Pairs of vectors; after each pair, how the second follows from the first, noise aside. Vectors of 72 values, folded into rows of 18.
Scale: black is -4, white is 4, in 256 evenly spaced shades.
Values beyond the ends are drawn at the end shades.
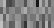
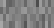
shrunk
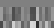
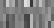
wrapped around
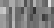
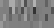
partly zeroed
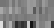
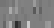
partly zeroed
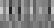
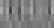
shrunk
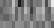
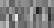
wrapped around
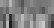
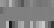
partly zeroed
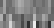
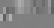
partly zeroed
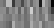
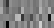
wrapped around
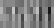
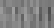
shrunk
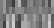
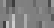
partly zeroed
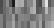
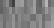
shrunk
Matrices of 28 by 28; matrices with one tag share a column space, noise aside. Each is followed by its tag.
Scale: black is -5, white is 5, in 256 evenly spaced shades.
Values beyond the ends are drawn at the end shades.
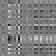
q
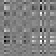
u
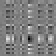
q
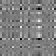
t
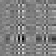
q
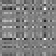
t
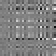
t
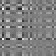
t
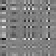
t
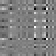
t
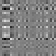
t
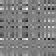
t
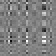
u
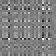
t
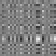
q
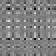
t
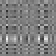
q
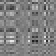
u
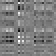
u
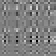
u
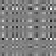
t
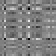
t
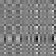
q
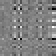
t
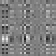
q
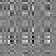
u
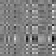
q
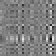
q
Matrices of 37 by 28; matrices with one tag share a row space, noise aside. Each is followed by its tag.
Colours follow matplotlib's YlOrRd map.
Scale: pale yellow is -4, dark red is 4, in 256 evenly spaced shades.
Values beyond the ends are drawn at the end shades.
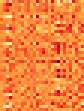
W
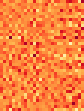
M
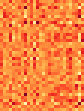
M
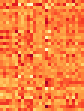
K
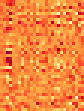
W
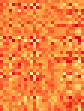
M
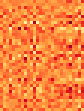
M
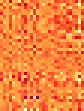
M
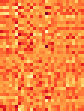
K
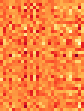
M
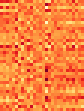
K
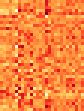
K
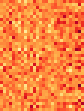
M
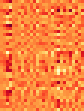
W
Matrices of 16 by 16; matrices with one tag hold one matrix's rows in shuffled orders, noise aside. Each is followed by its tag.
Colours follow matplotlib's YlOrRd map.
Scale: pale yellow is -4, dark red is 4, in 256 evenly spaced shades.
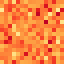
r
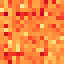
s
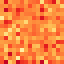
s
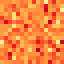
r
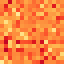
s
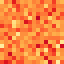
r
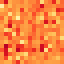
s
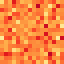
r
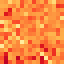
s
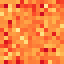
s
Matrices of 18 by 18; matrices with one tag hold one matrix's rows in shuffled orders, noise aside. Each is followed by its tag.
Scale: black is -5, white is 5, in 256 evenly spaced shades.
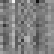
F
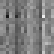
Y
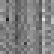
Y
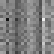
Y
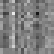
F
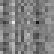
F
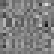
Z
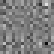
Z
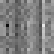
Y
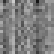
F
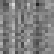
F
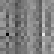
Y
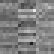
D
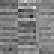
D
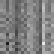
Y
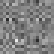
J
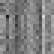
Y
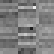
D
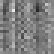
F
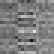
D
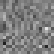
Z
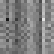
Y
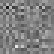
J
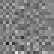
J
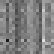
Y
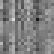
F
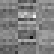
D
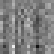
F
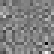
Z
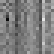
Y
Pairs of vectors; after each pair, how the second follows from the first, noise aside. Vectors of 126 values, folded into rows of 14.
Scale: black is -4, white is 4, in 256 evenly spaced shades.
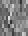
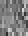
wrapped around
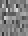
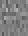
shrunk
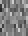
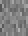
shrunk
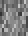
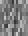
wrapped around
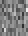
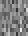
wrapped around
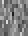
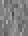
shrunk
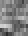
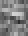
wrapped around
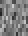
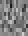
wrapped around
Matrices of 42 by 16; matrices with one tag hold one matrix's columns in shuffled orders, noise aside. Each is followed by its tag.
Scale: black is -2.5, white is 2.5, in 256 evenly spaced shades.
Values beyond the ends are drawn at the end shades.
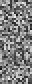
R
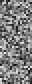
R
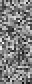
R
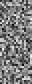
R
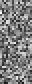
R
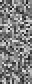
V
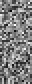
V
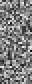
R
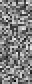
R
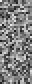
V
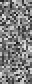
R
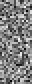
R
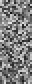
V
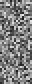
R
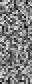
R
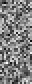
V
